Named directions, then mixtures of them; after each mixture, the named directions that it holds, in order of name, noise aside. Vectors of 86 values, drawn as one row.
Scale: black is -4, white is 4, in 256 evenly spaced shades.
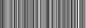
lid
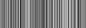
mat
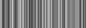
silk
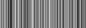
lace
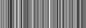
lace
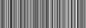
lace, lid, mat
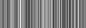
mat, silk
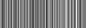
lid, mat, silk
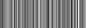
lid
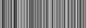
lid, mat, silk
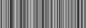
lace, mat, silk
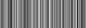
lace, lid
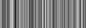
lace, silk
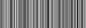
lace, lid, silk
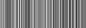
lace, lid, mat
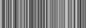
mat, silk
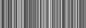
lace, lid, silk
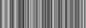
silk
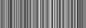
lace, lid, mat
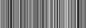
lace, mat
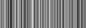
lace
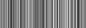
lace, mat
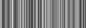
silk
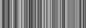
silk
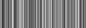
lid, silk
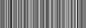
lace, lid, mat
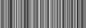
lace, lid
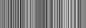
mat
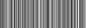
lid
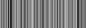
lace, mat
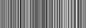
mat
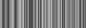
silk
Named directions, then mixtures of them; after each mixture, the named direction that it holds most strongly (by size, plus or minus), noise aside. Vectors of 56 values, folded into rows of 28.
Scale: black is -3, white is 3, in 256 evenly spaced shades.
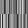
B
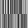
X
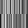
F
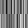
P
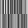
X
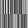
X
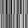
P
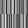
F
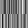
B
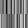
P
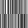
X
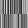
X
